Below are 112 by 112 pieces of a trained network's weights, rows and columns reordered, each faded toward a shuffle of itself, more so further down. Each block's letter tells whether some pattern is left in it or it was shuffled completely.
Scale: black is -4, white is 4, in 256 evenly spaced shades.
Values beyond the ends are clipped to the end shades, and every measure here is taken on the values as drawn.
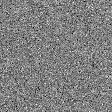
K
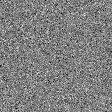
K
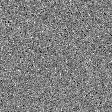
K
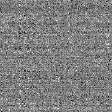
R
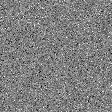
K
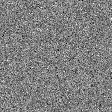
K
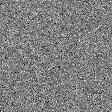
K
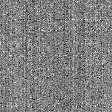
R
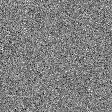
K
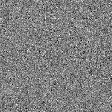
R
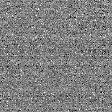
R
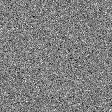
K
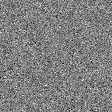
K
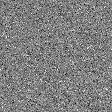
K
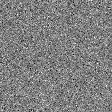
K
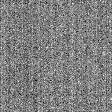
R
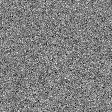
K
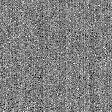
R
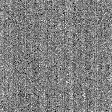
R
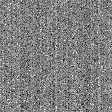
R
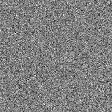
R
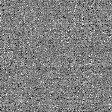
R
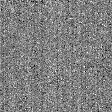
R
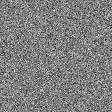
K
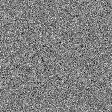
R
